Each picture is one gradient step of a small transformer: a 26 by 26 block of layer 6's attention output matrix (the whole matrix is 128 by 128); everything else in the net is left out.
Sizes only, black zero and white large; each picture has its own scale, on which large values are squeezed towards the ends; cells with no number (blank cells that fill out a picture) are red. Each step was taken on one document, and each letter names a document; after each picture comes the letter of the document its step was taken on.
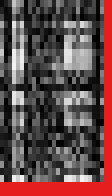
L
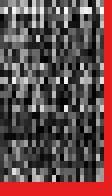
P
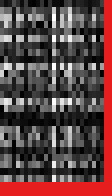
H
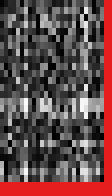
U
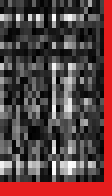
H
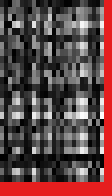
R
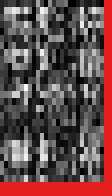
U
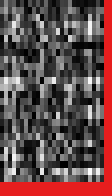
P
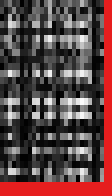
R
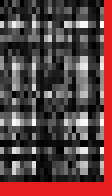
R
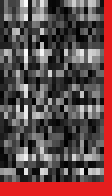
U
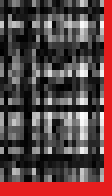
R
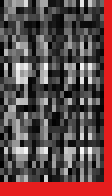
U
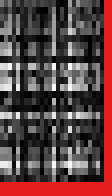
H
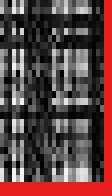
L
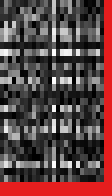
H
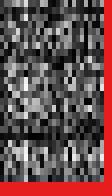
U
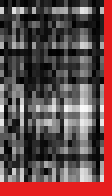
L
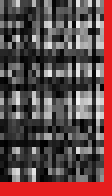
R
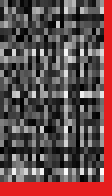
P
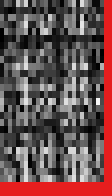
U
